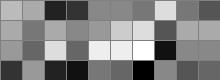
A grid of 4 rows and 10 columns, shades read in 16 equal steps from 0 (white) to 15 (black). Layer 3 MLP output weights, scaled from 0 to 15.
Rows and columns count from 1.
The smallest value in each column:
4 5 2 7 1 1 0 2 5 5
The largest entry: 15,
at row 4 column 7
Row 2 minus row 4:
-7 2 -8 -7 -2 -6 -13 3 -5 -4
